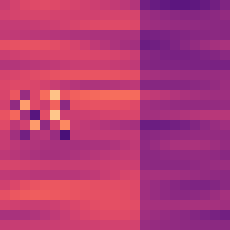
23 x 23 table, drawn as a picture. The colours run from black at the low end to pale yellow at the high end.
On average the colour sits 50% of the way up the scale. In the middle left lies a patch that is rougher than the rest. The left part is higher, up to a seam about 60% of the way across. Values change most from cell to cell in the middle left.
